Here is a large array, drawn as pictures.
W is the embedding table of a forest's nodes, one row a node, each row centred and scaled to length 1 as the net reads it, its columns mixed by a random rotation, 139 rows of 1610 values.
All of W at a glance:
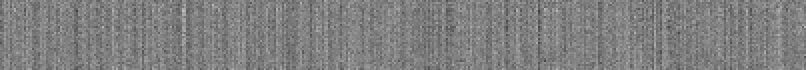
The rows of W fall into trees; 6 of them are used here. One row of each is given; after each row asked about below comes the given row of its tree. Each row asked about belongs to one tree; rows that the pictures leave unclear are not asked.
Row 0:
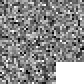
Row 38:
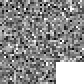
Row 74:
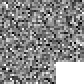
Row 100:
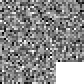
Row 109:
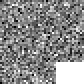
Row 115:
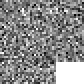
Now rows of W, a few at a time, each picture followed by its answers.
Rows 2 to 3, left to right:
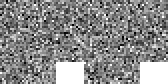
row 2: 74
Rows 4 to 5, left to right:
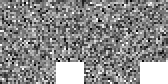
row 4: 100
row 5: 109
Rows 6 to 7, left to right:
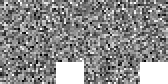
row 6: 115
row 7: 115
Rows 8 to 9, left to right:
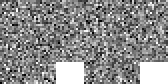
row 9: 109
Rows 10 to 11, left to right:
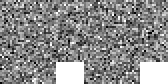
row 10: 109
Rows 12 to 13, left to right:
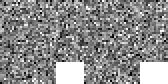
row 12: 109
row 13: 109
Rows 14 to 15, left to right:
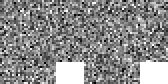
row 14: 115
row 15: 38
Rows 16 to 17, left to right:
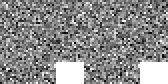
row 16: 74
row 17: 74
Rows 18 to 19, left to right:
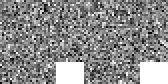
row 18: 38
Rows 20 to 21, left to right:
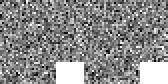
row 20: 74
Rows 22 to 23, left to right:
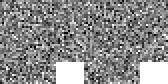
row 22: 74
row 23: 74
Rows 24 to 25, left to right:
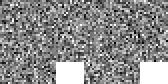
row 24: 109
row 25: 74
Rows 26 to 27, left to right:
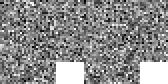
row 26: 0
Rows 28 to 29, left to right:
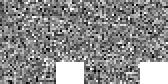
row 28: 38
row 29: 74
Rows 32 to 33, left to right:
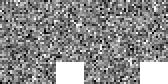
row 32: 109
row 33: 38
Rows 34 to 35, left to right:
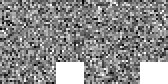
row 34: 100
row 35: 0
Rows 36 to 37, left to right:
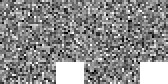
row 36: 74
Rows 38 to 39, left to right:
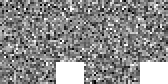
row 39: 38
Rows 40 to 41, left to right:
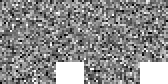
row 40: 109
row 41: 74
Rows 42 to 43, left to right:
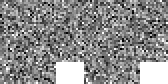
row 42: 74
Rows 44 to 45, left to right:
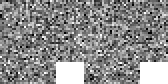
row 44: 74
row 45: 74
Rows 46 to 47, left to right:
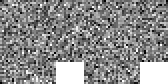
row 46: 109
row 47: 100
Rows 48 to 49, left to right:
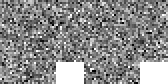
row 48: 0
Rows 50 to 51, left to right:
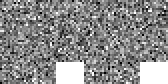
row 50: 109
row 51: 115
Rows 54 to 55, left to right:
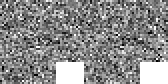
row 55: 74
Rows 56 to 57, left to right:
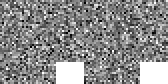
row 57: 109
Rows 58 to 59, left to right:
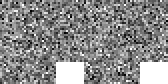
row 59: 74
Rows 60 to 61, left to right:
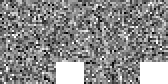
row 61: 109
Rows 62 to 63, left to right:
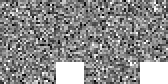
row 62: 74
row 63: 38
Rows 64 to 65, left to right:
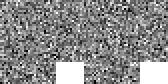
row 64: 109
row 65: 38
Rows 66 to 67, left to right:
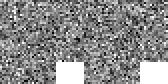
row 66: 0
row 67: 0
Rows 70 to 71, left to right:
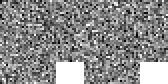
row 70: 74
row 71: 0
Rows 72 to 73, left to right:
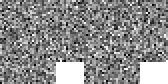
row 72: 100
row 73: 115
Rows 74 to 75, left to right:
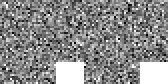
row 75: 38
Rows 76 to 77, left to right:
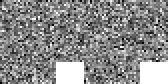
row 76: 109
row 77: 74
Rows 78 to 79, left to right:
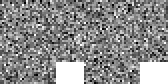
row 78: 74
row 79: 38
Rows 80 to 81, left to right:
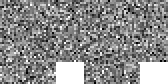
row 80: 0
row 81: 38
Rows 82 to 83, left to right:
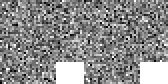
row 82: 74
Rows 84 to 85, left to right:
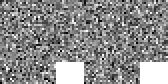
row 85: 109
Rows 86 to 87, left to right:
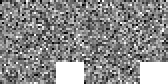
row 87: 109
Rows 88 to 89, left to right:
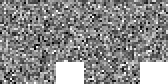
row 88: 74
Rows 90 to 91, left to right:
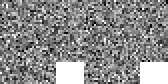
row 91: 100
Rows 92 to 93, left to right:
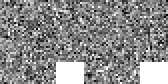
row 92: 0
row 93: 100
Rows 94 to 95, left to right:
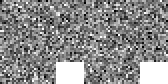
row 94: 109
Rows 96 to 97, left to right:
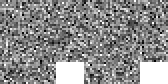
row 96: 74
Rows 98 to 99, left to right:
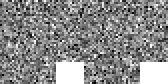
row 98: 38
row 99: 38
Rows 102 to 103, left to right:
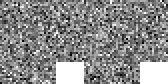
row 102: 109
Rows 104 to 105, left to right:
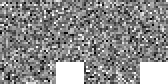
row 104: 74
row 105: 109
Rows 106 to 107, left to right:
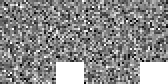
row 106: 109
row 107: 100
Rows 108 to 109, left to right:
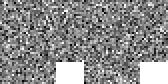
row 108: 115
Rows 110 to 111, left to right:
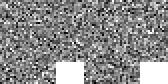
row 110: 74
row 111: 38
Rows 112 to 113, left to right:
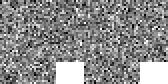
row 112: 74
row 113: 38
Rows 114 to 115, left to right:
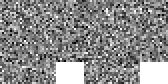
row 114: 100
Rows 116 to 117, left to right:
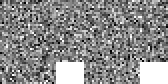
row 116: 74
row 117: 100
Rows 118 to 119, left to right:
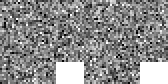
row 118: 109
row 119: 0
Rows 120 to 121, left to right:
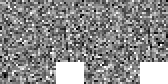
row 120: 100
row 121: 100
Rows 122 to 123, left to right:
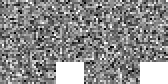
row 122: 0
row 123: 109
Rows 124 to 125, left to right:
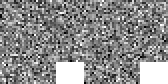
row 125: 109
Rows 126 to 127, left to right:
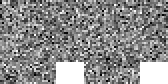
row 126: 74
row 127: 115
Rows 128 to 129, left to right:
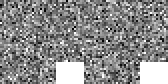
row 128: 38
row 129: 0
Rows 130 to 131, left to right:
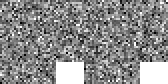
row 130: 109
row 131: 109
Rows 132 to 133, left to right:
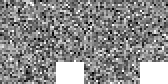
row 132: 0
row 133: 74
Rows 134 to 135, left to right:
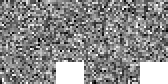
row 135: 38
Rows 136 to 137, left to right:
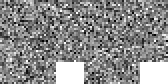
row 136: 0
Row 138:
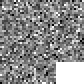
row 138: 109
